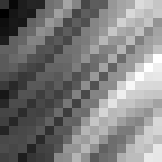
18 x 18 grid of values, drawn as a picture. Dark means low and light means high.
The ninth with the highest average is the middle right. No lone cell stands out from its neighbours. Streaks slant up to the right. There is an overall slope up to the right.
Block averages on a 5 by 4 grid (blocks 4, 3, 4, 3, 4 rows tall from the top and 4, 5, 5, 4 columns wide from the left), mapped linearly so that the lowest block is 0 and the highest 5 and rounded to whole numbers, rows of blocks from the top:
0 2 3 4 / 2 2 3 4 / 1 1 3 5 / 1 1 4 4 / 1 2 3 4
